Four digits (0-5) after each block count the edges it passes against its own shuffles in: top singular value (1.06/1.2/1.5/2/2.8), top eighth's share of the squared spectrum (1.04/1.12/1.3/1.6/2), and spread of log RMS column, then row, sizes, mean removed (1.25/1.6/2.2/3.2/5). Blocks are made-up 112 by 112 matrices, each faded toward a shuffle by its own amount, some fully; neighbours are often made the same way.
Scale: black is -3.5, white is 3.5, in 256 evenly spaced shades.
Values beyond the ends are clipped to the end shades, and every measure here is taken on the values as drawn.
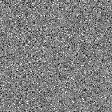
3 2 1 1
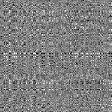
5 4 3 3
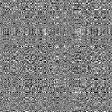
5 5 3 4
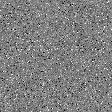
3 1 0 0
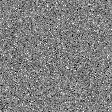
0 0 0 0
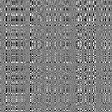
5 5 4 4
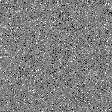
3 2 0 0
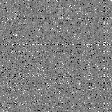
4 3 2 2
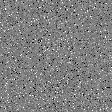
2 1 0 0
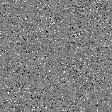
3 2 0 0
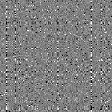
5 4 3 2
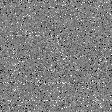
1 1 0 2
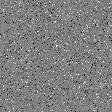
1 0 0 0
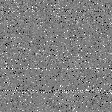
2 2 0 2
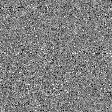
1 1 0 2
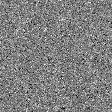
0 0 0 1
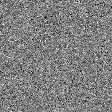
0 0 0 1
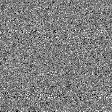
1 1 0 3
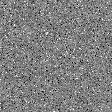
0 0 0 0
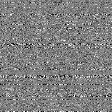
2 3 0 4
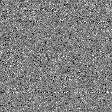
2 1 0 2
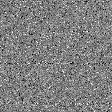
1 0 0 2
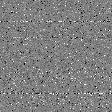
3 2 0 2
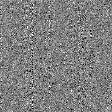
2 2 3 0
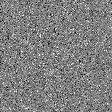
0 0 0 0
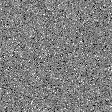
0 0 0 0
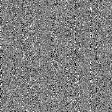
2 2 4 0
